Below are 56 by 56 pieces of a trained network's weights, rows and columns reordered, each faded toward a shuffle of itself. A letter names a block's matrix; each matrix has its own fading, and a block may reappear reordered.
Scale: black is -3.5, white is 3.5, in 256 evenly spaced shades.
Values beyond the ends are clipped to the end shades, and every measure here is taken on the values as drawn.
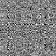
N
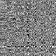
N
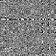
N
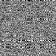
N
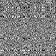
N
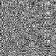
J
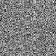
J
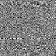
N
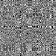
N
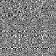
N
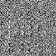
J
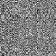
J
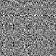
N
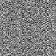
J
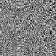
J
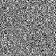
J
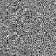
J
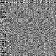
N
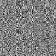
J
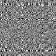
N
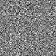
J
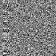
J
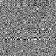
N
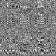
N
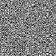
J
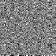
N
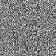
J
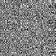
J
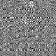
N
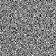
J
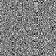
J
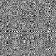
N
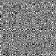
N
